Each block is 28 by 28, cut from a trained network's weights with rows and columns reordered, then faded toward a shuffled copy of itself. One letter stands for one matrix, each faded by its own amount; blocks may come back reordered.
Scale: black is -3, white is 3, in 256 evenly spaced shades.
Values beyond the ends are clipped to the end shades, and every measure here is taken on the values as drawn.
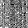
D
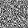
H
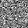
H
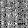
D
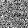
H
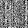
D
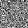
H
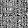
D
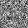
H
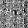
D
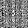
D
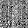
D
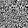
H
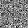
H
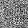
H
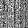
D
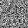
H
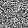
H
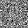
H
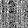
D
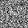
H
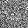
H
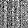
D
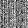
D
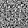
H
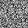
H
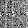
D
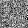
H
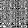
D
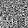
H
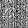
D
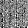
D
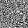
H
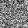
H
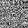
H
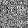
H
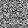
H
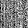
D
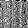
D
